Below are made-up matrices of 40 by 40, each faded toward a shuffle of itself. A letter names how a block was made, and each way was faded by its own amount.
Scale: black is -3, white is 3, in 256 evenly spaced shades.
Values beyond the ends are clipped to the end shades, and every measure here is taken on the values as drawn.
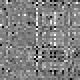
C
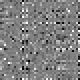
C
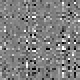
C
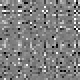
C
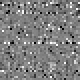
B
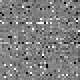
B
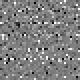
B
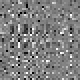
C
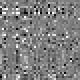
C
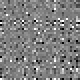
C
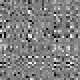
C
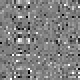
C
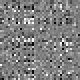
C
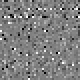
B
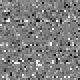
B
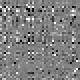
C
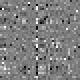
C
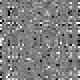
C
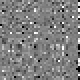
C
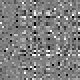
C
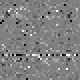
B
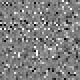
B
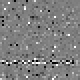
B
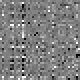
C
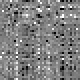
C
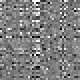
C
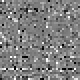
B
